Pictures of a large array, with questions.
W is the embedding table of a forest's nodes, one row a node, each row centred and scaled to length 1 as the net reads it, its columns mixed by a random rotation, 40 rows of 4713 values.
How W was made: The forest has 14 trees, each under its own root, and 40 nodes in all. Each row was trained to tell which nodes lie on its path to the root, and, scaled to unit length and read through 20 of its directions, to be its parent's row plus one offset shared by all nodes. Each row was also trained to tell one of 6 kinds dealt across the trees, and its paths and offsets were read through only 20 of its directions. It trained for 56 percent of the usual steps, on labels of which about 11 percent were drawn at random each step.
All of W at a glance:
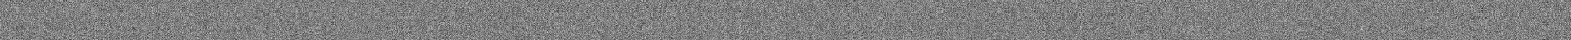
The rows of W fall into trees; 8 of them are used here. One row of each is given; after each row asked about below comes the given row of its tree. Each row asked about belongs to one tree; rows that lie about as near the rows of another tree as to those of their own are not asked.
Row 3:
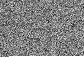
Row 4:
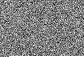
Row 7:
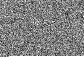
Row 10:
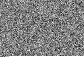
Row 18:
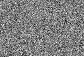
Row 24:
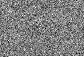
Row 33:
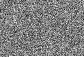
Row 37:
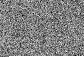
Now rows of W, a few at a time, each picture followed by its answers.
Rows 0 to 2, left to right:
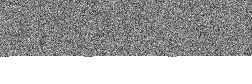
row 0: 37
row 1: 37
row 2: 24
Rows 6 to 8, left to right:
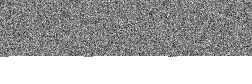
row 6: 37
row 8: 10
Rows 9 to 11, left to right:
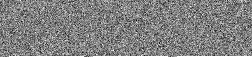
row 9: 33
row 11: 10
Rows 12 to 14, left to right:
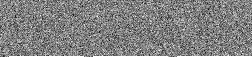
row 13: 33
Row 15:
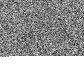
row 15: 33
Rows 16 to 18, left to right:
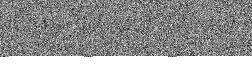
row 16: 24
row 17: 18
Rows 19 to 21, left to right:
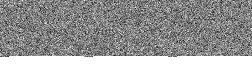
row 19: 3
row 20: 4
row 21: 3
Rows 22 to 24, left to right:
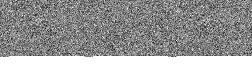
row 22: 24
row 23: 33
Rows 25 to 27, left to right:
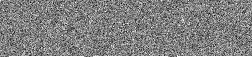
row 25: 4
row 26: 7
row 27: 33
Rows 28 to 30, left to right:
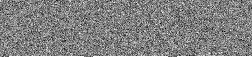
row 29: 18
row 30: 3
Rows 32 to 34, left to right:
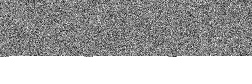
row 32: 4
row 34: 37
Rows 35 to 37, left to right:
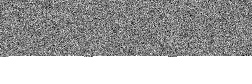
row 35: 24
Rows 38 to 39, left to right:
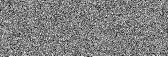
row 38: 37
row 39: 24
